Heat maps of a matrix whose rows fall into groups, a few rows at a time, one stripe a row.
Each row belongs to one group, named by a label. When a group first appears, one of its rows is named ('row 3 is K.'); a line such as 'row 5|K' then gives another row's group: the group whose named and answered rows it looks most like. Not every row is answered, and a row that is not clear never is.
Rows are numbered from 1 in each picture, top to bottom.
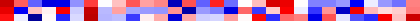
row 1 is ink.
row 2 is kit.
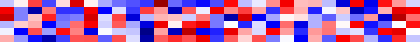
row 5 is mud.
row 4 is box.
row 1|mud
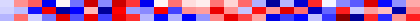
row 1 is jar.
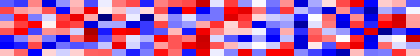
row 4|mud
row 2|ink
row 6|box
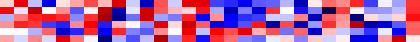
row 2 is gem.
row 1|box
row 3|gem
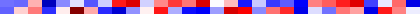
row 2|mud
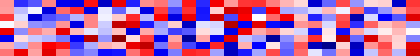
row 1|ink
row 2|mud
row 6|jar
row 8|gem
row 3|ink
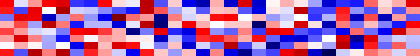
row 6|jar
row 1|gem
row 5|kit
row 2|gem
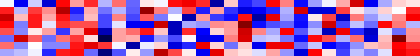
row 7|kit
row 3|kit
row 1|box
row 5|ink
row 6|mud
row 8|mud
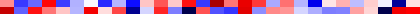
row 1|ink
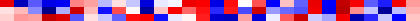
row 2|box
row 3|gem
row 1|box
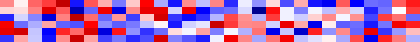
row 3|mud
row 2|gem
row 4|ink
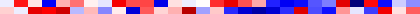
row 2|gem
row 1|jar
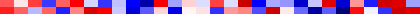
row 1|mud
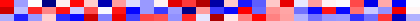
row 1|box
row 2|kit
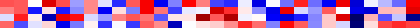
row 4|ink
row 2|ink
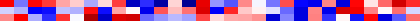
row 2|box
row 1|kit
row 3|jar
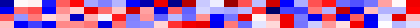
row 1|mud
